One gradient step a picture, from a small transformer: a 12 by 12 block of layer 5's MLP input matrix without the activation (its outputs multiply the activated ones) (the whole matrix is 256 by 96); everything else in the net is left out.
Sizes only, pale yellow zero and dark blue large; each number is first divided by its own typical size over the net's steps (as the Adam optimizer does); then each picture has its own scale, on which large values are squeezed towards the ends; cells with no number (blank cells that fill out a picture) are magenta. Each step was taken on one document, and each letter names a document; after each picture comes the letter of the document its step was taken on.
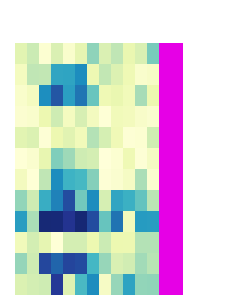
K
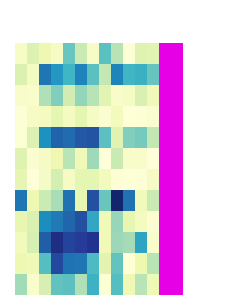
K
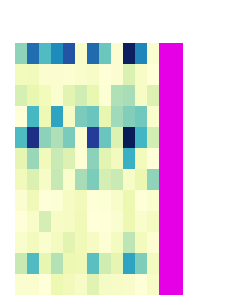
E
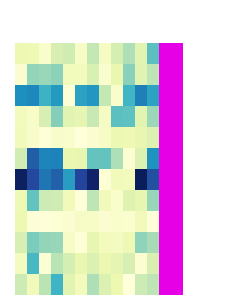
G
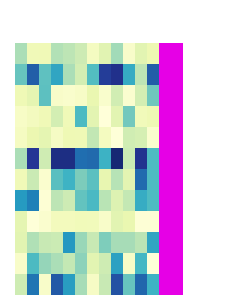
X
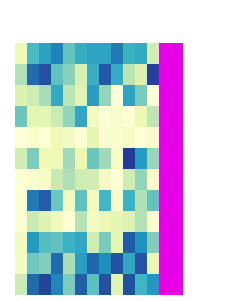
X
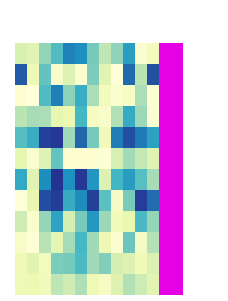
K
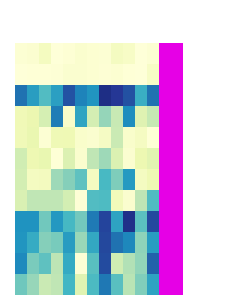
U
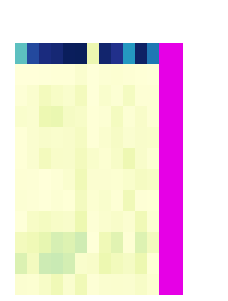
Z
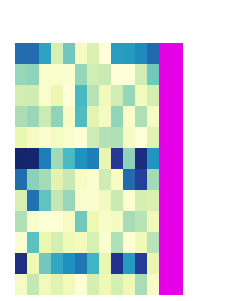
G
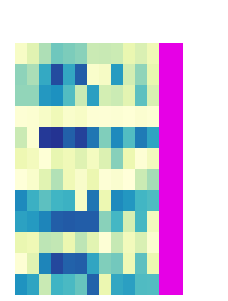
K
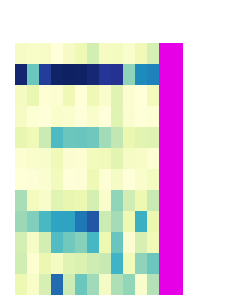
K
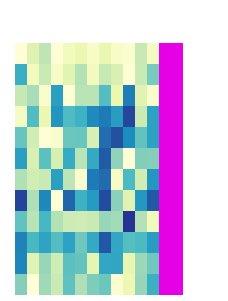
U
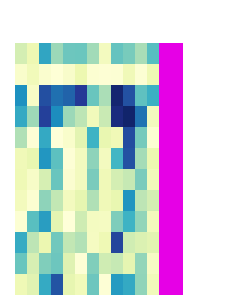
E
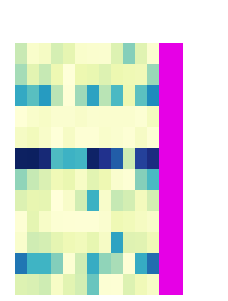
G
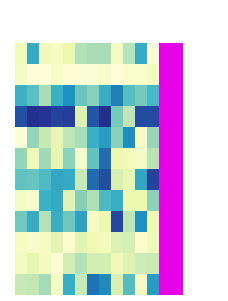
U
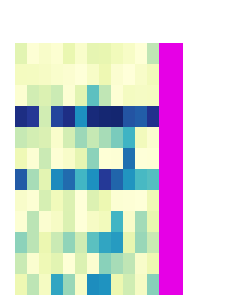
U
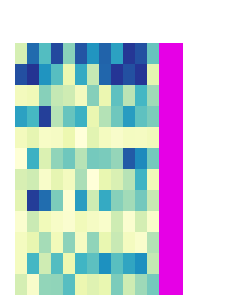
X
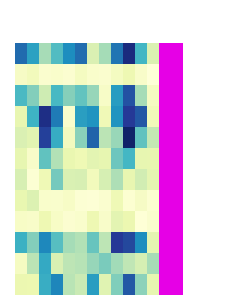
E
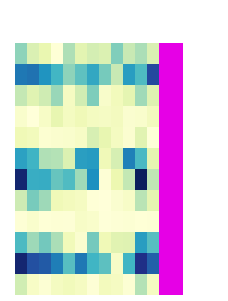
G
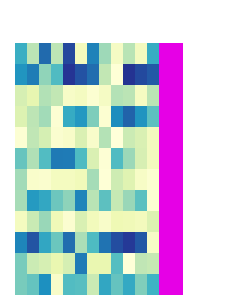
X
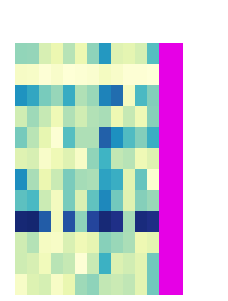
U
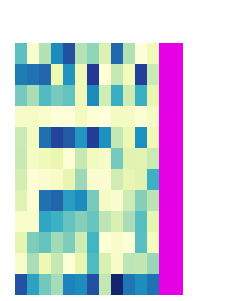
K
